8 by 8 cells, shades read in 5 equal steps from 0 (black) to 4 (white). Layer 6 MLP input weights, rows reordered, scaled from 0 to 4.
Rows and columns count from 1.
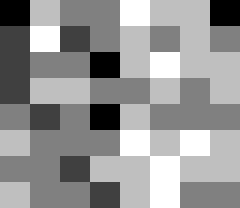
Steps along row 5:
down up down up down same same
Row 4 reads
1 3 3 2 2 3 2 3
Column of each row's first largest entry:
5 2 6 2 5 5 6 6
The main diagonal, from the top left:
0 4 2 2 3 3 3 2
